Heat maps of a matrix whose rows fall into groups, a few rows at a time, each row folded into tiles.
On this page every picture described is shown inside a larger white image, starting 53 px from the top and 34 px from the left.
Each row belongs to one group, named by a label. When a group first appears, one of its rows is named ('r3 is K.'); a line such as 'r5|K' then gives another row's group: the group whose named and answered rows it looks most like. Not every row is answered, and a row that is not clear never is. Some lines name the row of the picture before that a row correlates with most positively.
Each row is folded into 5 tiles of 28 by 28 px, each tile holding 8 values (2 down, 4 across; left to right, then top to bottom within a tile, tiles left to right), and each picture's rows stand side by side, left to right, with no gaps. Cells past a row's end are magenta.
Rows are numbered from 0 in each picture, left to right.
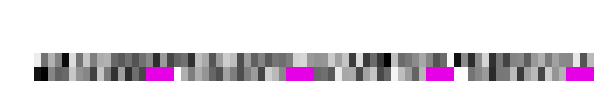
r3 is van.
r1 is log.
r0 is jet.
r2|van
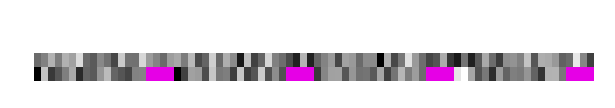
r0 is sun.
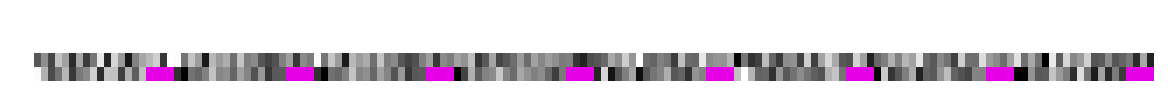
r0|van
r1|jet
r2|jet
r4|sun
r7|jet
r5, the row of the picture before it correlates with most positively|3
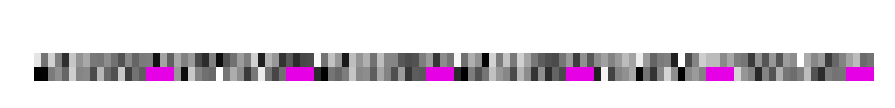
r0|jet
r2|jet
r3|jet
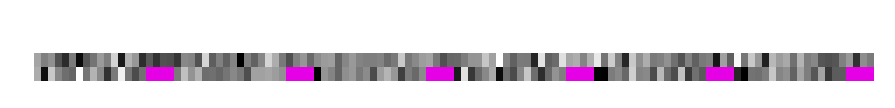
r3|sun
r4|jet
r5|jet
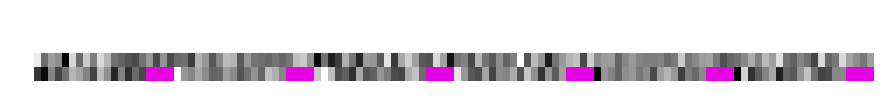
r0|jet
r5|sun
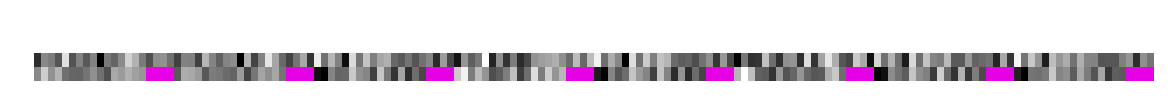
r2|jet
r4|jet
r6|jet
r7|jet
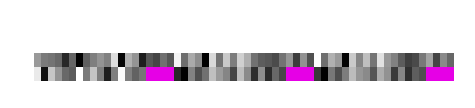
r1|jet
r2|jet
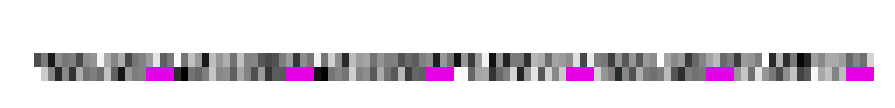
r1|jet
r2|jet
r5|van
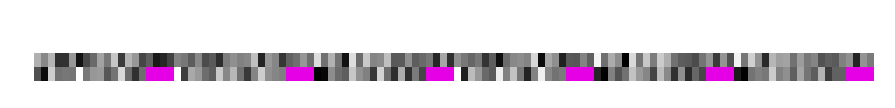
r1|log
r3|log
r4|jet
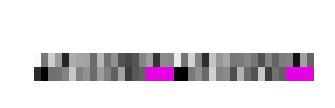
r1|jet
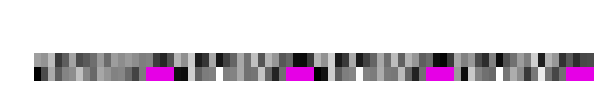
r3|log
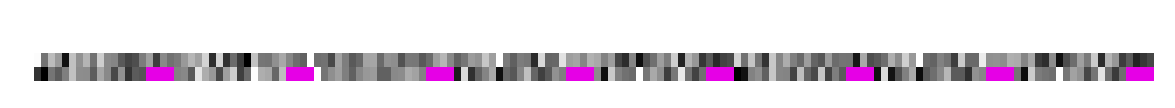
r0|jet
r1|van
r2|log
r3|sun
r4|log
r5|jet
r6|sun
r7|log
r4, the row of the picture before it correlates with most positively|3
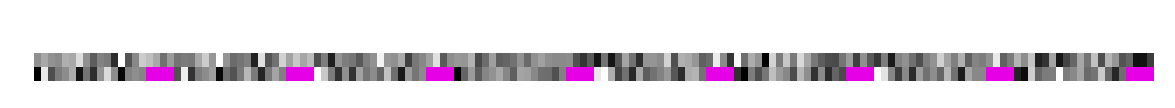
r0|sun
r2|van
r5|jet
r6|van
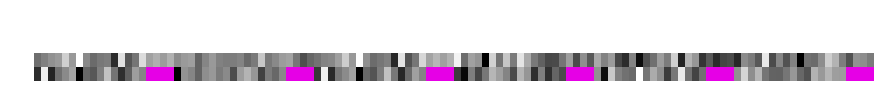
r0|sun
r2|sun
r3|jet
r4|log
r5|van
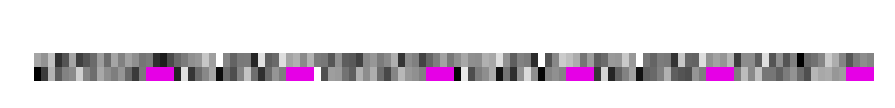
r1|sun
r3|sun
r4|sun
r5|van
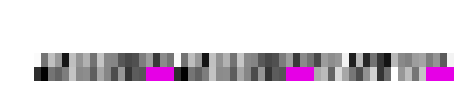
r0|jet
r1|jet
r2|van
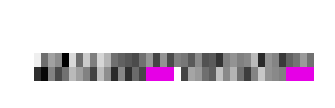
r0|jet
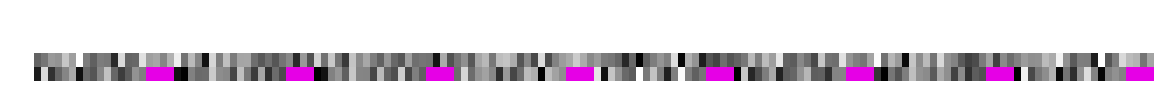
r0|sun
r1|jet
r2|jet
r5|sun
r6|jet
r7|sun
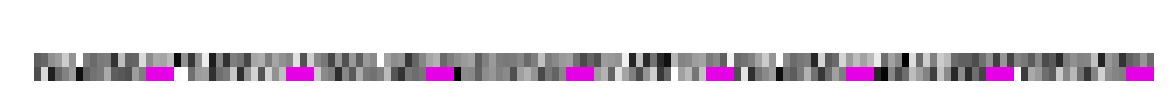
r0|sun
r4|van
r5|sun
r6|jet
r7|log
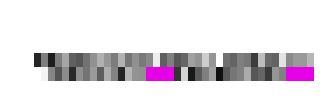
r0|van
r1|sun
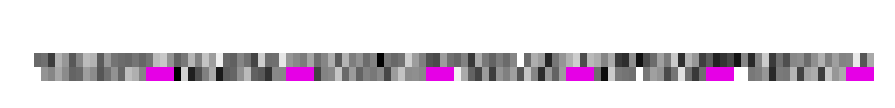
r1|sun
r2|van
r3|van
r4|log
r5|van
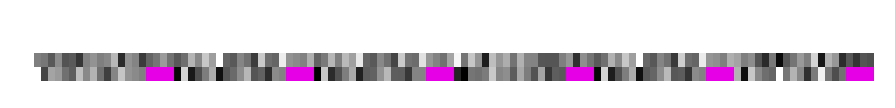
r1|sun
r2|sun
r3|jet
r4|sun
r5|log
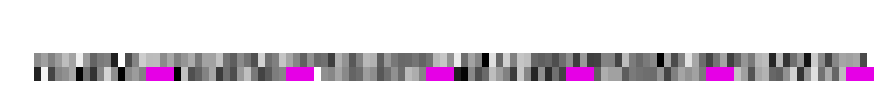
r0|sun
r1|sun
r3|jet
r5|van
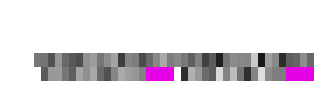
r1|log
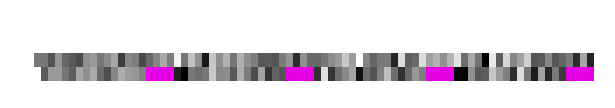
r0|log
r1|jet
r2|sun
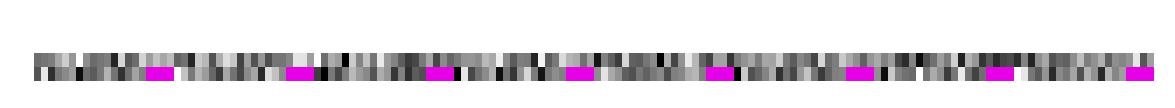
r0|sun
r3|sun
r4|van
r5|sun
